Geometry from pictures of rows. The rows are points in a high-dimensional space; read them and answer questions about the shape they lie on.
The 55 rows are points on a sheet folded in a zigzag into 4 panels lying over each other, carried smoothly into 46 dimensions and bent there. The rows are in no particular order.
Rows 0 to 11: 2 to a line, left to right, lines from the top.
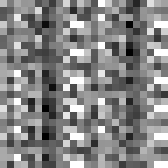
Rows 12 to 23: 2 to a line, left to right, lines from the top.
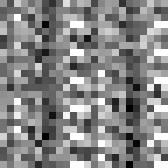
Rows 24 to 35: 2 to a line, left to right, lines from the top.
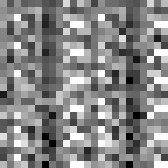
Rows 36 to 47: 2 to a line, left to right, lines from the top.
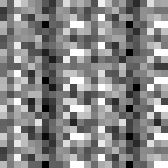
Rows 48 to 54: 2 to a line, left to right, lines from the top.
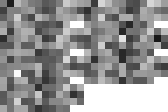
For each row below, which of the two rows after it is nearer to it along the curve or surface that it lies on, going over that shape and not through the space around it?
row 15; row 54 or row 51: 54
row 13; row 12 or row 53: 53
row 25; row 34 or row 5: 5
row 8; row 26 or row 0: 0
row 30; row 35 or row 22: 22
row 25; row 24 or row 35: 24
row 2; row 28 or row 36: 36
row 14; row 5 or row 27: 27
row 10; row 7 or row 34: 7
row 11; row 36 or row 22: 22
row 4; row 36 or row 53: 53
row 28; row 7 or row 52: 7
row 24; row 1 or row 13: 1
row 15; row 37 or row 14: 37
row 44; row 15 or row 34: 34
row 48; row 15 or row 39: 15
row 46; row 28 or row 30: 30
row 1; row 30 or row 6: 30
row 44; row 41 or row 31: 41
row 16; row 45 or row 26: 45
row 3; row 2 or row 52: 2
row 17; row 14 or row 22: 22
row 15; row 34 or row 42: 34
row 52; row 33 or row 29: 33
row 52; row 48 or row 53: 53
